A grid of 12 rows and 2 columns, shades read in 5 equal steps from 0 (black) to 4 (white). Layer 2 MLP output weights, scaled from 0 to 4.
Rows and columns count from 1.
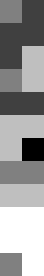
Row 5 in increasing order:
1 1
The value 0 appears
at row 7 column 2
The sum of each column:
28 29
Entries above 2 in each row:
0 0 1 1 0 2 1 0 2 2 2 1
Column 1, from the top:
2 1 1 2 1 3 3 2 3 4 4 2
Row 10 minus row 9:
1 1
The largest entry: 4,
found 5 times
